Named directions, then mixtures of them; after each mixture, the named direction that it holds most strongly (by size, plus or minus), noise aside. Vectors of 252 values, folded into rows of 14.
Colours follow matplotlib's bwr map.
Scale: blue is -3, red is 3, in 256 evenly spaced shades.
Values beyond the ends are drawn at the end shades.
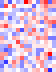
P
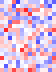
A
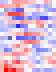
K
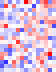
P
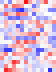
K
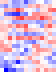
K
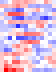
K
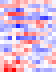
K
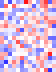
P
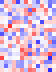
A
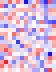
P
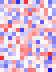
A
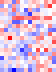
A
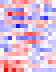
K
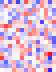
P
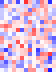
P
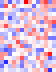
P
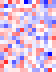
P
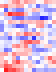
K
